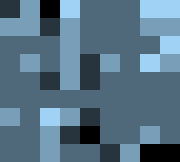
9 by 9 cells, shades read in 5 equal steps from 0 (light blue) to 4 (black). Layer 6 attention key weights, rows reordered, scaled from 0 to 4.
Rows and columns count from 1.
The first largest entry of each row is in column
3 3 1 5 3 1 5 5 8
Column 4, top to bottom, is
0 1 1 1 1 2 1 3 2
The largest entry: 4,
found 4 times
